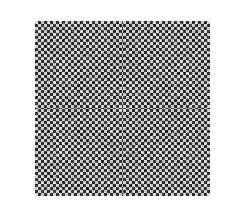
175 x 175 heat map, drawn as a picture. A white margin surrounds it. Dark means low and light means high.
Grain: checkered. Histogram: two levels. Odd rows or columns: none. Mirror symmetry: left to right and top to bottom.
